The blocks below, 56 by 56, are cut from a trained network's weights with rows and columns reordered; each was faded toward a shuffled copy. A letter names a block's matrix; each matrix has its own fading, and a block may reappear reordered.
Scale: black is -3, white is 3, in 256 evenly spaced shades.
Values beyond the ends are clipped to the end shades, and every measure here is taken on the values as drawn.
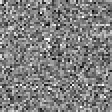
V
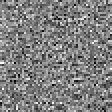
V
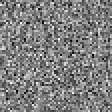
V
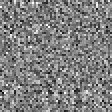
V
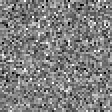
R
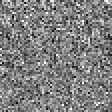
V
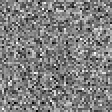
V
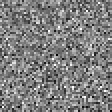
R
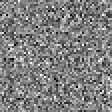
V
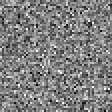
R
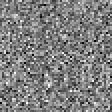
V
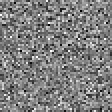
V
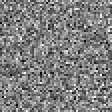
V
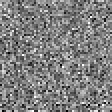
V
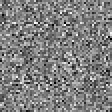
V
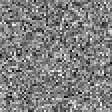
V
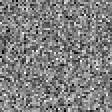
R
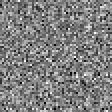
V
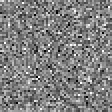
R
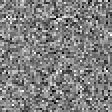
V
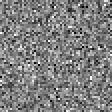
R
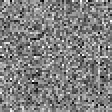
V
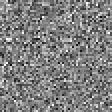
V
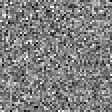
R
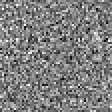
V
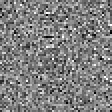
R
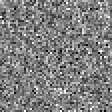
R
